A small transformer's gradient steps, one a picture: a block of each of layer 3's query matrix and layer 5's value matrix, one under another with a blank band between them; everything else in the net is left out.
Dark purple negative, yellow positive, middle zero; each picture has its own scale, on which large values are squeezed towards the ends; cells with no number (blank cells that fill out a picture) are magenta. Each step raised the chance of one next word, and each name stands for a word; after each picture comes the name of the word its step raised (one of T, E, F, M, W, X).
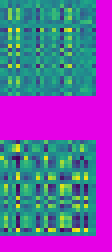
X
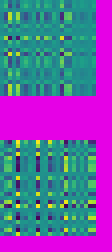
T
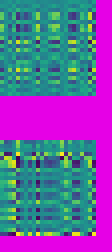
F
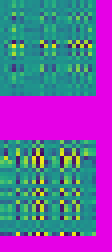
F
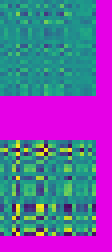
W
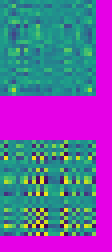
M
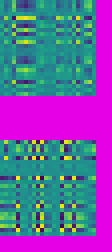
X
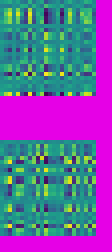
M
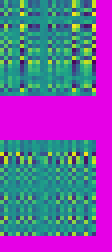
F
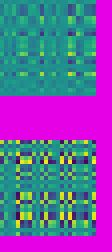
F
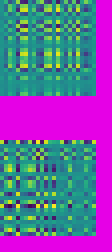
T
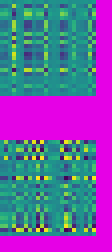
X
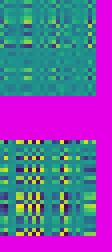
T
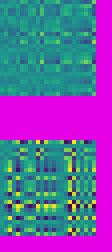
T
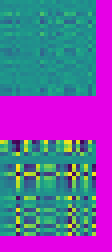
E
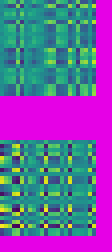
M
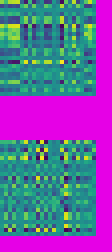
X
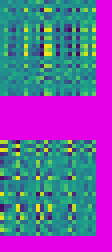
W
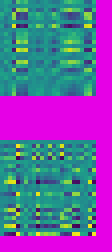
M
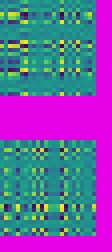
W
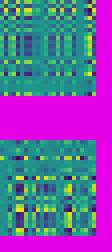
X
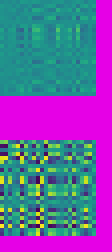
M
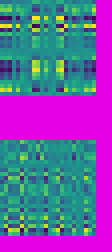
X
